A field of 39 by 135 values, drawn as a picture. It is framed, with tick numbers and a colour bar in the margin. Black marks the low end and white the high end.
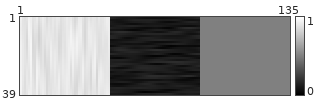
It is made of 1 by 3 panels. Panel 1,1: very high, streaked downward, faint in contrast. Panel 1,2: very low, streaked across, faint in contrast. Panel 1,3: middling, flat.
